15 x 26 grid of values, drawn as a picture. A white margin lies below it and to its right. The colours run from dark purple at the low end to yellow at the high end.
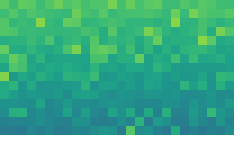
No single row or column stands out from its neighbours. There is an overall slope up to the top. On average the colour sits 60% of the way up the scale. No regular stripes run through it.
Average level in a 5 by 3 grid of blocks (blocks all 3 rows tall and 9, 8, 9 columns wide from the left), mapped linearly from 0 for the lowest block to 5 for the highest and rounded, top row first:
555 | 444 | 332 | 111 | 010
